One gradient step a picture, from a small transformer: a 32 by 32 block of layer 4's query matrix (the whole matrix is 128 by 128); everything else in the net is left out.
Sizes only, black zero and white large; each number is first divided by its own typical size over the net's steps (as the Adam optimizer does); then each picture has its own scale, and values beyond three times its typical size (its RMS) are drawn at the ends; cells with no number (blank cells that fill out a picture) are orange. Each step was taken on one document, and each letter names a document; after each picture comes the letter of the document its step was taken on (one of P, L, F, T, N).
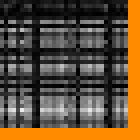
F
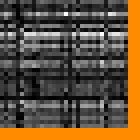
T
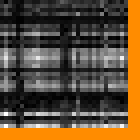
T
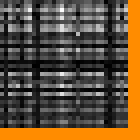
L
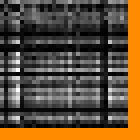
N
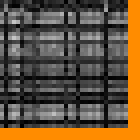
F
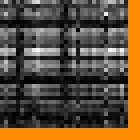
T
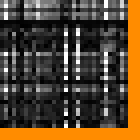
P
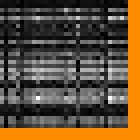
N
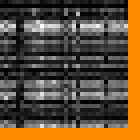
P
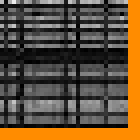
T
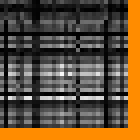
F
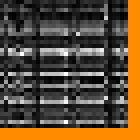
L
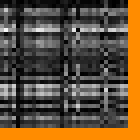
P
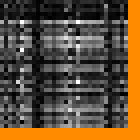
L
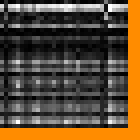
N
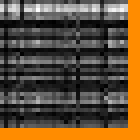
N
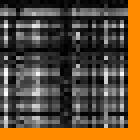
T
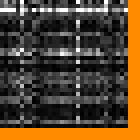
L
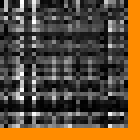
N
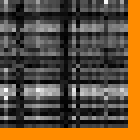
P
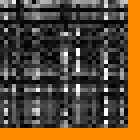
P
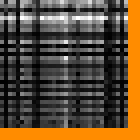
F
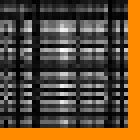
L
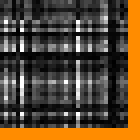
L
